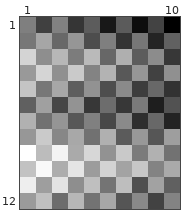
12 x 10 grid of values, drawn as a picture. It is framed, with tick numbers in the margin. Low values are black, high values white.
On average the colour sits 50% of the way up the scale. Horizontal stripes repeat 2 times down the table. Values rise toward the bottom left. Neither half mirrors the other.
